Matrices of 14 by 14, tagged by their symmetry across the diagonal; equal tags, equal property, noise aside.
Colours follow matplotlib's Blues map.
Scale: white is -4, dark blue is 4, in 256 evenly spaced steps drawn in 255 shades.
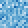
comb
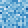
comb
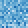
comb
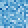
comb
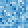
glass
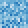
comb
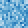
comb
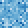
glass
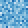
glass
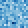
comb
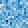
comb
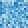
glass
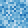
glass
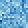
comb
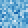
comb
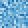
glass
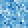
glass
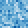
comb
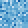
glass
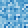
glass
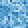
comb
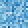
glass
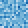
glass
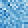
glass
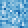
comb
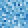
glass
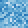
comb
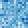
glass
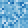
glass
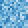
comb
